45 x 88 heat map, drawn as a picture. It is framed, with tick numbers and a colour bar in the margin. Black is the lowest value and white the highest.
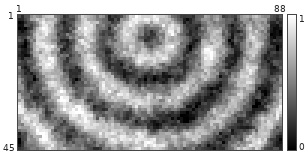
The field is mottled with small blotches. Concentric rings centre on the top middle. The bottom left is the ninth with the highest average. On average the colour sits 50% of the way up the scale.
